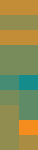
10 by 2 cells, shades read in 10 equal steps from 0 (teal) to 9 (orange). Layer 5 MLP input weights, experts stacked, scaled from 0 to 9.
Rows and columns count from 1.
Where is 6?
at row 10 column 2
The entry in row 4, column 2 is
4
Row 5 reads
4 4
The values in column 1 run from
2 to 7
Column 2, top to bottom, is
7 5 7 4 4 0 3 3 9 6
